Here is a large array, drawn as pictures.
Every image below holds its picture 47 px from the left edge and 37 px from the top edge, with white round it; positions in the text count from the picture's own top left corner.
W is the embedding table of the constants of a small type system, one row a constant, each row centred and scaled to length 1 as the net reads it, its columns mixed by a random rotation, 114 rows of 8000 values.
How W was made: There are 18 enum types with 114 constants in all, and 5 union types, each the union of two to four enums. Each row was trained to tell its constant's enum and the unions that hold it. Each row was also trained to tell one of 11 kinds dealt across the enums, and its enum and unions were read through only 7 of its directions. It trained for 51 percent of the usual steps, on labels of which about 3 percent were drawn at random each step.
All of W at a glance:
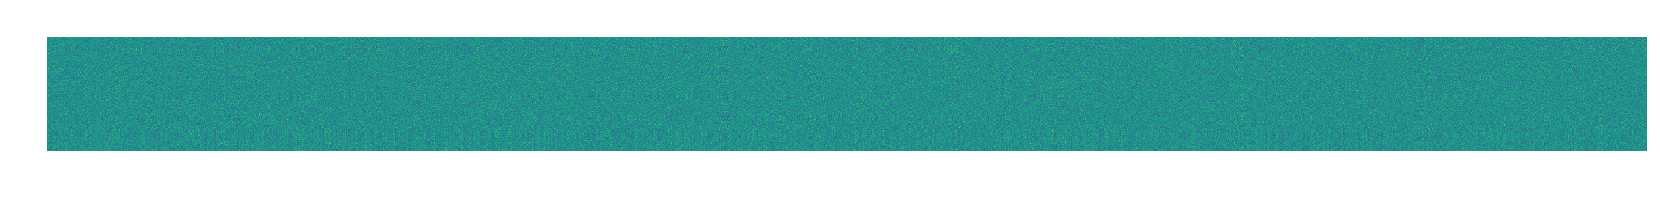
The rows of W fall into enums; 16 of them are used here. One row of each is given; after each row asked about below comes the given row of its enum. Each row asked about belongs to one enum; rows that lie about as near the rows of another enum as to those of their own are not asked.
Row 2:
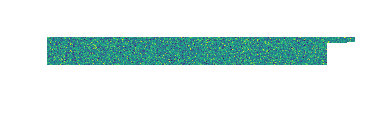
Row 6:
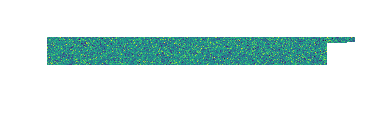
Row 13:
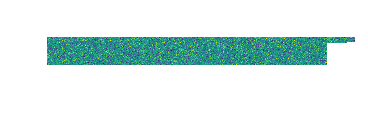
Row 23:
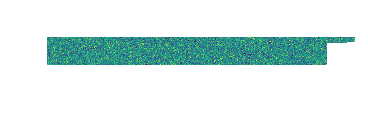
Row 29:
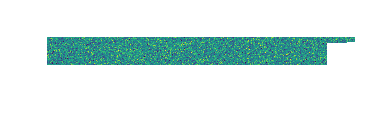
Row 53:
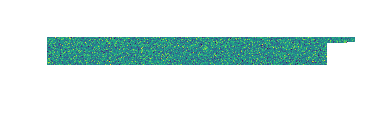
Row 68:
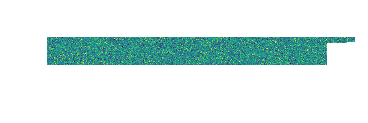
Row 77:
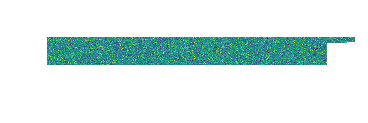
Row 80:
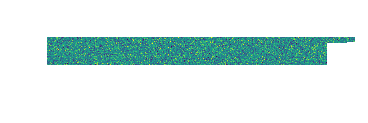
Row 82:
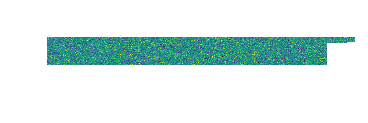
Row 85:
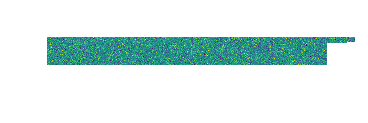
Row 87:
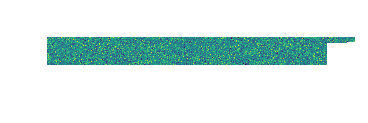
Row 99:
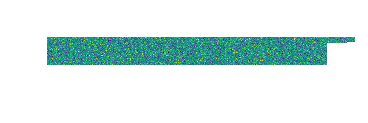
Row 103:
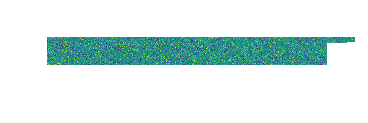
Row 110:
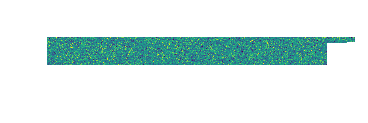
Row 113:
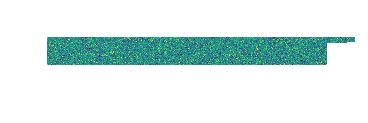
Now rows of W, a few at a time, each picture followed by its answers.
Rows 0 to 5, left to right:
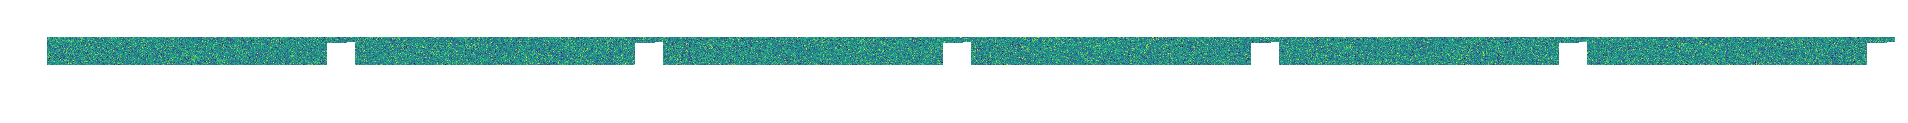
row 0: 13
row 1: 23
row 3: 77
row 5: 23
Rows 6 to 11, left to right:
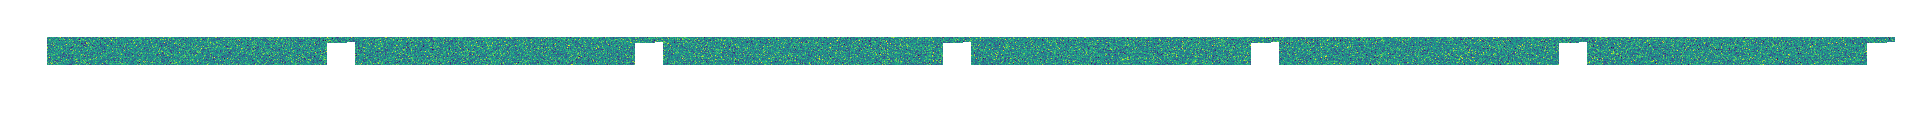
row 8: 87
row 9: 87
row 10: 68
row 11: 103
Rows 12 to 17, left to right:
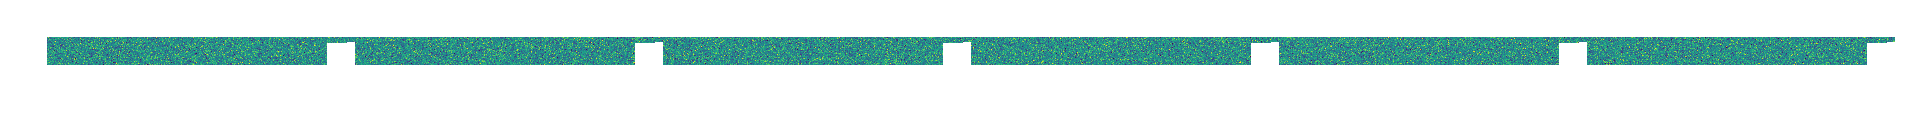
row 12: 103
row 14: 87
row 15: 29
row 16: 103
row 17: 80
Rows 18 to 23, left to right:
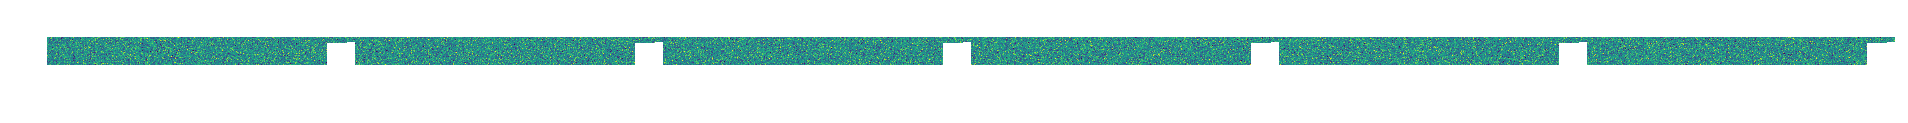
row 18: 68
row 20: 53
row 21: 113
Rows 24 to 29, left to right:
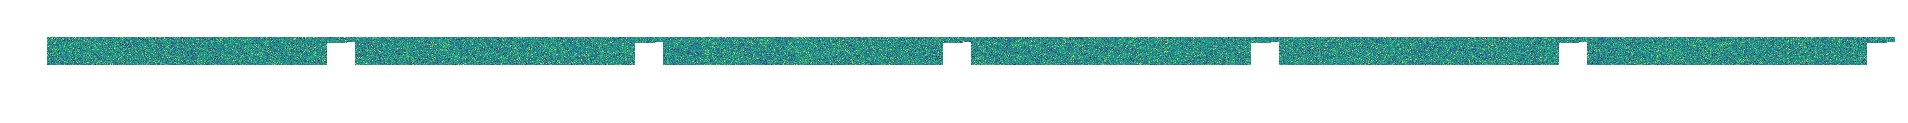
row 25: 103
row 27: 6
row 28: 23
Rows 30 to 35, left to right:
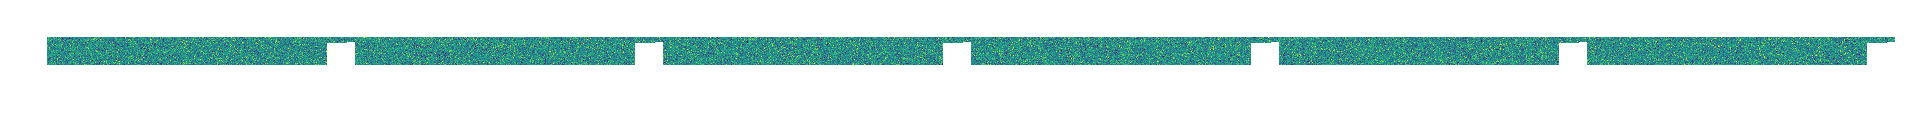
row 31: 103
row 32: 82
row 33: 80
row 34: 87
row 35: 53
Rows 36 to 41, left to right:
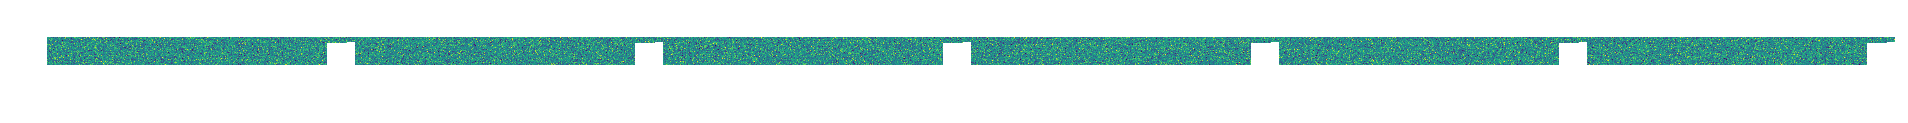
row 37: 85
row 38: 99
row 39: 29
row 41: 82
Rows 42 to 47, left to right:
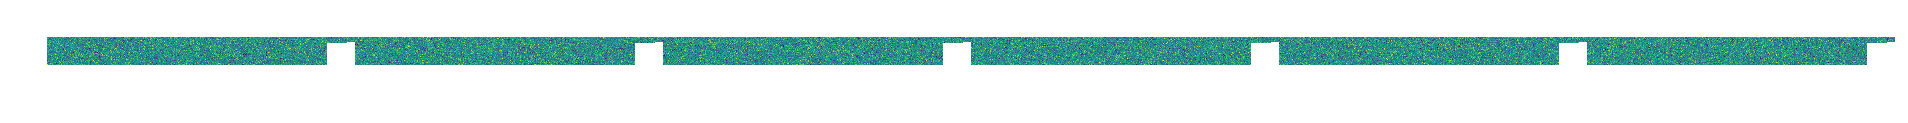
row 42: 113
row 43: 77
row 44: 85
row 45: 6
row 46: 13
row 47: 85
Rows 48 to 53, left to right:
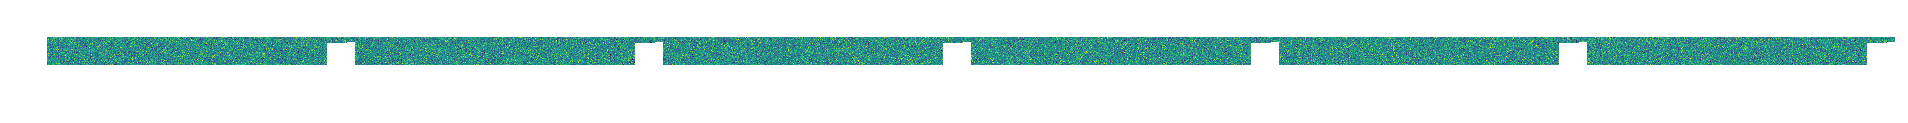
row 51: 82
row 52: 29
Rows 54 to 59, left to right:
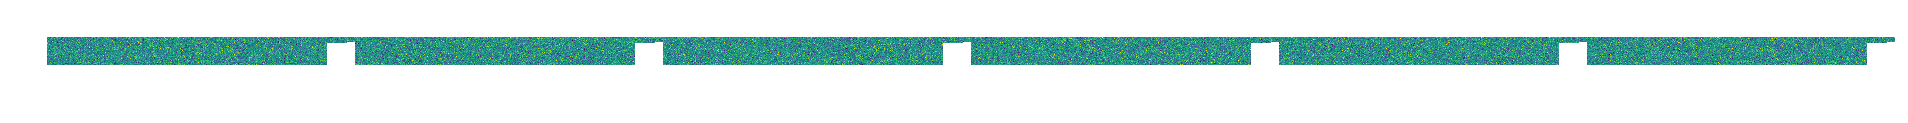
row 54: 80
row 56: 87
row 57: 68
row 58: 6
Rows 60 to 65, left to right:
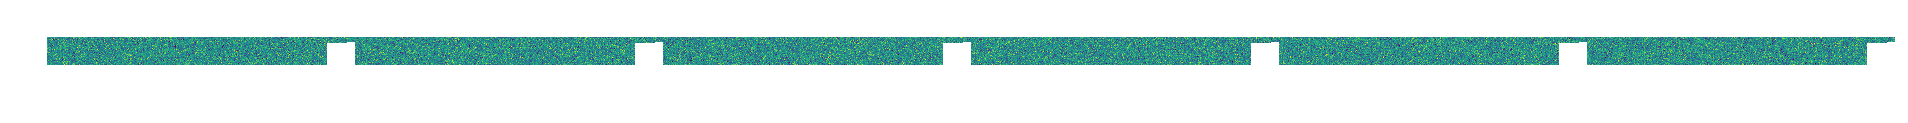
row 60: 99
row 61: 82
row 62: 68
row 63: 85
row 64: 85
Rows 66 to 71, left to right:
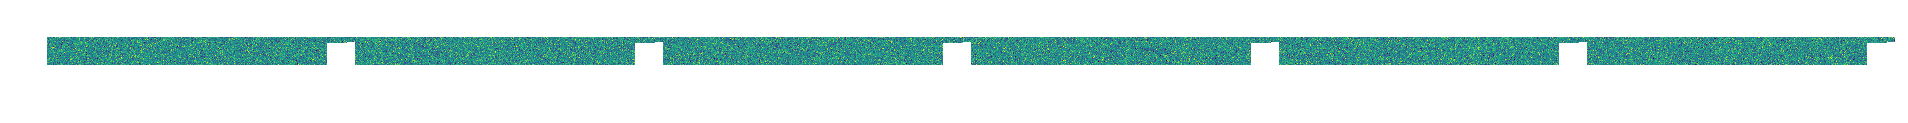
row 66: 53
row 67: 13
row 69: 23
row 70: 13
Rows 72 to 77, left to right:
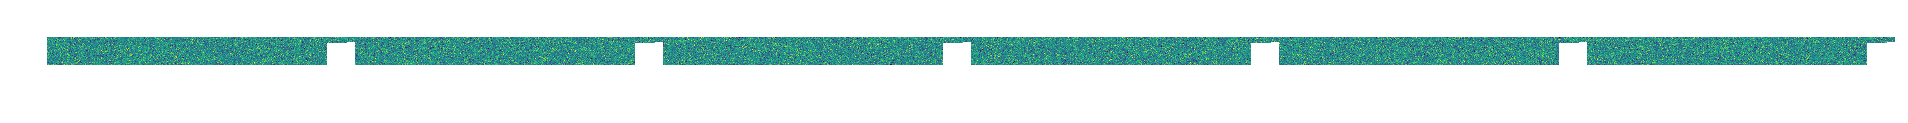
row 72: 29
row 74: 13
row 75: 85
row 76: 110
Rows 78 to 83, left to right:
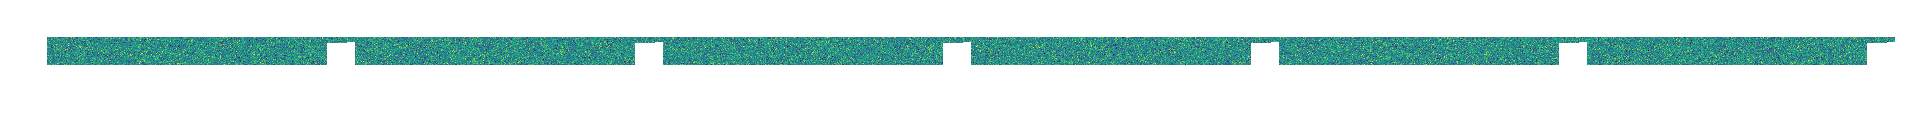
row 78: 82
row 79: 103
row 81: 29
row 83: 87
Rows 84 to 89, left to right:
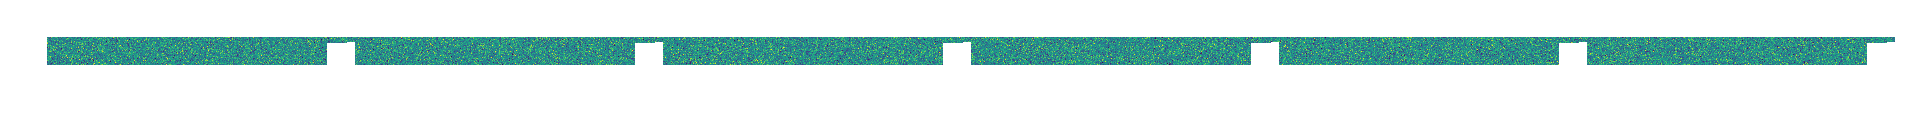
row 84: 110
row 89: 113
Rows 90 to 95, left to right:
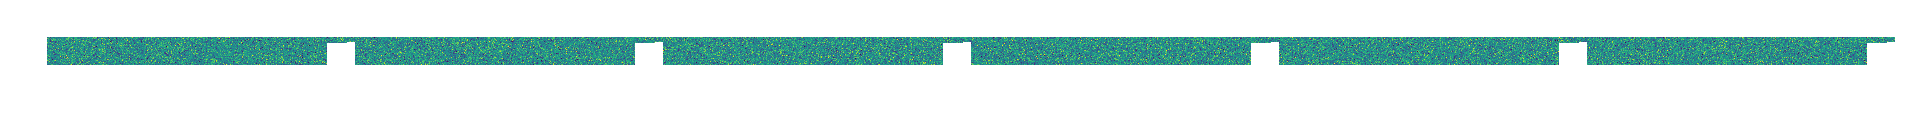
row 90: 110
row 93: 13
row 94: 6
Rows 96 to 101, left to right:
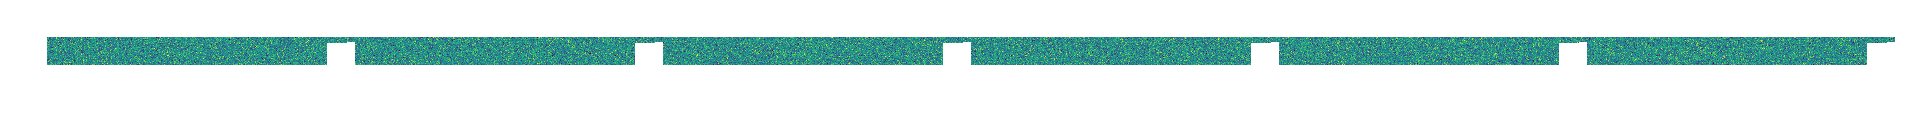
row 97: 99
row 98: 6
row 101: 82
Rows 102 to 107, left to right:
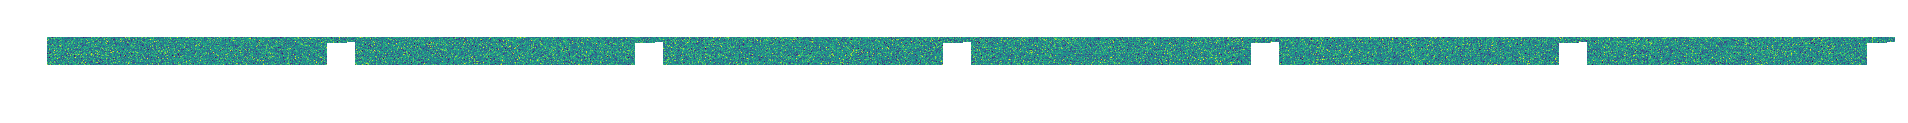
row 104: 113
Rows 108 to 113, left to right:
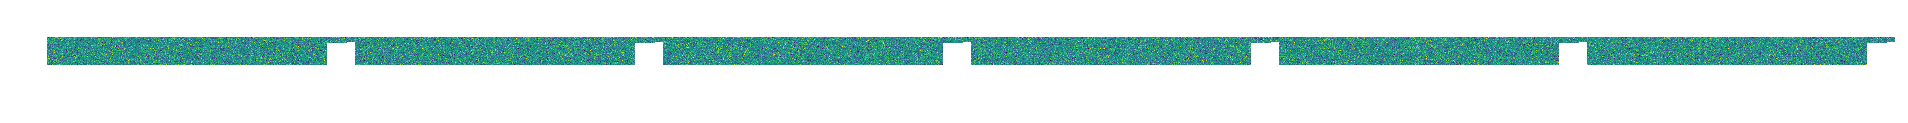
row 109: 68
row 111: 80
